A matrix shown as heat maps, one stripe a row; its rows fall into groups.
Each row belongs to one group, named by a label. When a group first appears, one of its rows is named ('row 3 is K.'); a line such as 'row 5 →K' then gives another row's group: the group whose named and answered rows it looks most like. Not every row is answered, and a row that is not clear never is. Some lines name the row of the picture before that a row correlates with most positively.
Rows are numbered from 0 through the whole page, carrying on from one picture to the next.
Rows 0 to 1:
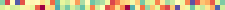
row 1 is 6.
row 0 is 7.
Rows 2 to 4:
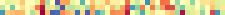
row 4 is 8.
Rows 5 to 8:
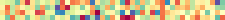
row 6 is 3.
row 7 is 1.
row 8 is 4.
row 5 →7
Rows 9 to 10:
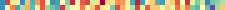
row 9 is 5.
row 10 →5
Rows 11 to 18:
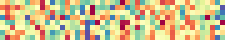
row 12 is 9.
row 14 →5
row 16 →4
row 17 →8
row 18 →8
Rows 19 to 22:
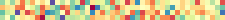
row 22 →6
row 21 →7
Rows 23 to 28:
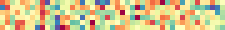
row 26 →3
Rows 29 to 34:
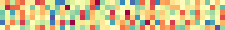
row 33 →5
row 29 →1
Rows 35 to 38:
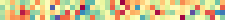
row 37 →7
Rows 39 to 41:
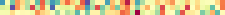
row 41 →4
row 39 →8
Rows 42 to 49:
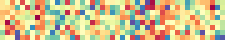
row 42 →6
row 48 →5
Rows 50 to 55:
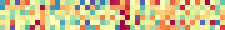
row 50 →7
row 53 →6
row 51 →8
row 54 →4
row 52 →3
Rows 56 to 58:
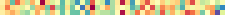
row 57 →6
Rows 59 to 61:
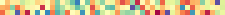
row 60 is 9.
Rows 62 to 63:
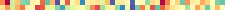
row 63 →1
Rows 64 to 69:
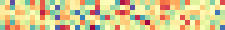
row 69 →8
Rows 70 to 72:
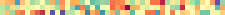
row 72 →1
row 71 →4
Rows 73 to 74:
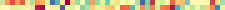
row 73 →8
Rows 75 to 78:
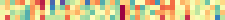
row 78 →3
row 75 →1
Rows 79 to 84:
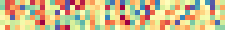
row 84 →3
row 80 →5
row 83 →6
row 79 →5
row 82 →9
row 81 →8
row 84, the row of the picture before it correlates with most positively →78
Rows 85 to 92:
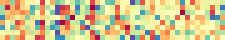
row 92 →1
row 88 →5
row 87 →8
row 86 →8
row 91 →6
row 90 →8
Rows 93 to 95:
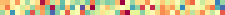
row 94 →6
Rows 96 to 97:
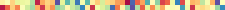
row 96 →4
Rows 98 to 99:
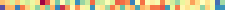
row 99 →7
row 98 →9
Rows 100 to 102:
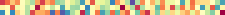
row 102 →1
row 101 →4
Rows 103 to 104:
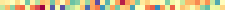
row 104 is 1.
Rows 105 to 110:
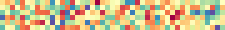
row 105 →5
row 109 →1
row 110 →7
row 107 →5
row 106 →4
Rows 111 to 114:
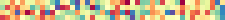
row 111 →4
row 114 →9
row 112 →8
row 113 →7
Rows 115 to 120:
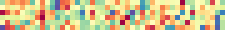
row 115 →8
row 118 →6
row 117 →9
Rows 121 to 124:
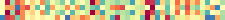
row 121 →1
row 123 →1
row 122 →7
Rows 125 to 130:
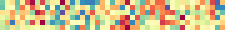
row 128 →4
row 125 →7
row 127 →6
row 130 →4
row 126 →7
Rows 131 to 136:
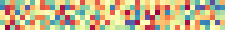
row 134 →6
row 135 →5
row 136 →1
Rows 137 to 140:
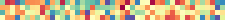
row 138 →9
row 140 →5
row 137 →7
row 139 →8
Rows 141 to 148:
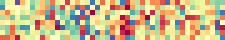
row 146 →4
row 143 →6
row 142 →8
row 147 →4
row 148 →9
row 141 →7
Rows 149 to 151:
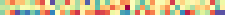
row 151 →5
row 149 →8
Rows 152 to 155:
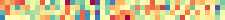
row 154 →8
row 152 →9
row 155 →8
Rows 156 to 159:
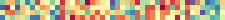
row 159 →5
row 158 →5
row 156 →5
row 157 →5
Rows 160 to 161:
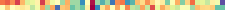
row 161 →6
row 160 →9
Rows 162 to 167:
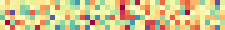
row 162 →4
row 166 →1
